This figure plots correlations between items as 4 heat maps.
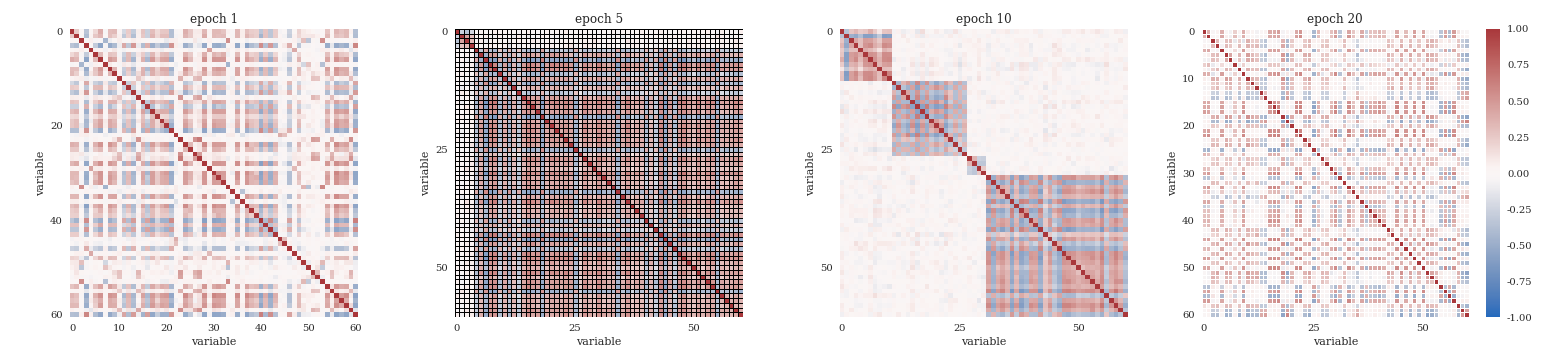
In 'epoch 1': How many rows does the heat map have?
61
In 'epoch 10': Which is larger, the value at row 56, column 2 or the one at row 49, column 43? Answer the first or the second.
the second
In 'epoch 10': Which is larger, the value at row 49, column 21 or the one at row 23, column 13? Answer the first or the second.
the second
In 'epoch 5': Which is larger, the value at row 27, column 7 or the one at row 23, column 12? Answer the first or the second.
the first
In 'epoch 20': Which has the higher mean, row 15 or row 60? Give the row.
15
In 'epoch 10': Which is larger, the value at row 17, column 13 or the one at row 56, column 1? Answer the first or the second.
the second
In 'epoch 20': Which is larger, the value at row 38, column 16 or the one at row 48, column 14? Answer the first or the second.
the first
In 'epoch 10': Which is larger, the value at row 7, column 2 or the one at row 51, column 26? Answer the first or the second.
the first
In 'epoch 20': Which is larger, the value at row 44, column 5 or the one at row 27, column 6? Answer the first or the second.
the second
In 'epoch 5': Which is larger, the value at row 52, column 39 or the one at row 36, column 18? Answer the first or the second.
the first
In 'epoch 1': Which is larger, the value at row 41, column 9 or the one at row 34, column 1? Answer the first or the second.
the first
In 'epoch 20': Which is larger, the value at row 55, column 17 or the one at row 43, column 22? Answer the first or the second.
the first
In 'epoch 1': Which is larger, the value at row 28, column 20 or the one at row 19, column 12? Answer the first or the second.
the first
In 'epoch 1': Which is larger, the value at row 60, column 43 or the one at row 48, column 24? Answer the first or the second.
the second
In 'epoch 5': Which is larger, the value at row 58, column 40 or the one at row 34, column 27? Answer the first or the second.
the first
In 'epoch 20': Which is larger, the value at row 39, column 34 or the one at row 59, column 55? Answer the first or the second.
the first
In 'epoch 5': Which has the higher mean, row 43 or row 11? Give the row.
43
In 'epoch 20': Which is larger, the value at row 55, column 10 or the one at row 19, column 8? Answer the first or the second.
the first
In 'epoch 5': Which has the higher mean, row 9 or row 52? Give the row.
52
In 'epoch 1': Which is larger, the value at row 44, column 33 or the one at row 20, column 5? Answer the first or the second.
the second
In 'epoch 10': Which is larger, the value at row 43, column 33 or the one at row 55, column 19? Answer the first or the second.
the first
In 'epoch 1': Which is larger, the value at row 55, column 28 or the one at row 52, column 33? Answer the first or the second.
the first
